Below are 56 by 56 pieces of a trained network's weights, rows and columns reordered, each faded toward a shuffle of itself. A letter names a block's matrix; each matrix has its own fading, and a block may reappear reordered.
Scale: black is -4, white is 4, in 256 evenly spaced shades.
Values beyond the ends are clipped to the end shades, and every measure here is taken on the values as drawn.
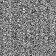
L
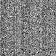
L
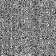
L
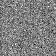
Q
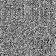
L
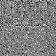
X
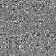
X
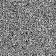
L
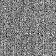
L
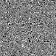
X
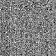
L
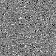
X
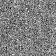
Q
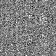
L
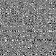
X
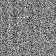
Q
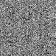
L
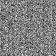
L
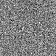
Q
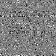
X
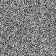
Q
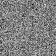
L
